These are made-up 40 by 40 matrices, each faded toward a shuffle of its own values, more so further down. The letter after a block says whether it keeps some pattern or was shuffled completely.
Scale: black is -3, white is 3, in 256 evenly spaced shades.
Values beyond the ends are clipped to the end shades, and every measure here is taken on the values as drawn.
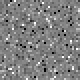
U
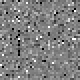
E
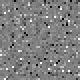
U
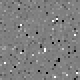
U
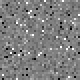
U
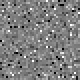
U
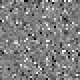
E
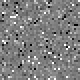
U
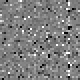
E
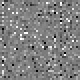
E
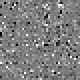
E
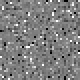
U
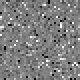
U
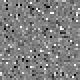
U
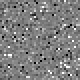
U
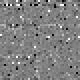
E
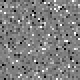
U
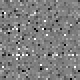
E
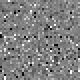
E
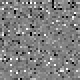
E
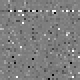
E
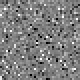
U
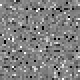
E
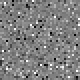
U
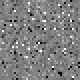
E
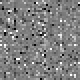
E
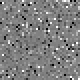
U
